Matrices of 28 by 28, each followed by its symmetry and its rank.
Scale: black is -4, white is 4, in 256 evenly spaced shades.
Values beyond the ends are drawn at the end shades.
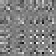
symmetric, rank three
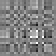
symmetric, rank two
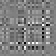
antisymmetric, rank two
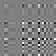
symmetric, rank one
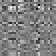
neither, rank three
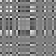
symmetric, rank one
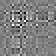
antisymmetric, rank two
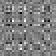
antisymmetric, rank two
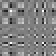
symmetric, rank two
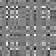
symmetric, rank two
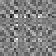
symmetric, rank three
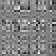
neither, rank three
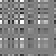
symmetric, rank one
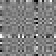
antisymmetric, rank two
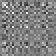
symmetric, rank three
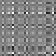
symmetric, rank two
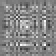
symmetric, rank three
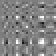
symmetric, rank two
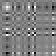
symmetric, rank one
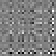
antisymmetric, rank two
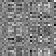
neither, rank three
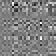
neither, rank three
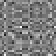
neither, rank three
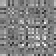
symmetric, rank three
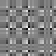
symmetric, rank one
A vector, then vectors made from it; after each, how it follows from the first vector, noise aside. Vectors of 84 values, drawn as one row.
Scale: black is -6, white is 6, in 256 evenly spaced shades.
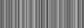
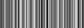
scaled up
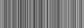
sign-scrambled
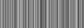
sign-scrambled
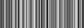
scaled up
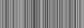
sign-scrambled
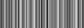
scaled up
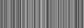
sign-scrambled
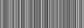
sign-scrambled
